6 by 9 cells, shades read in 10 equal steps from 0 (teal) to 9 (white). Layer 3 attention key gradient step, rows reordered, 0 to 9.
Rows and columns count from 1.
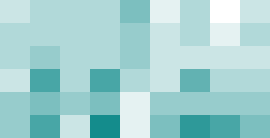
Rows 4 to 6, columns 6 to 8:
7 3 6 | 5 5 5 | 4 1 2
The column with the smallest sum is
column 4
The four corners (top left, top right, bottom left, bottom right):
7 7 5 4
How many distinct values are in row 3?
3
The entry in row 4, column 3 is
6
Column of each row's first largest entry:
8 8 6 1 5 5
